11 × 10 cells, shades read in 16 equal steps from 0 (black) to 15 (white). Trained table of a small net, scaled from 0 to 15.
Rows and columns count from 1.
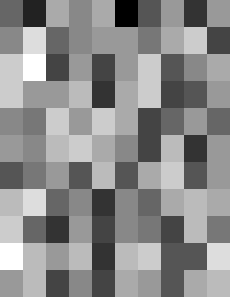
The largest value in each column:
15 15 12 12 12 11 12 12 12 13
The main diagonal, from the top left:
6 13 4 11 12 8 10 10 11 13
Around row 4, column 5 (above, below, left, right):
4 12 11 10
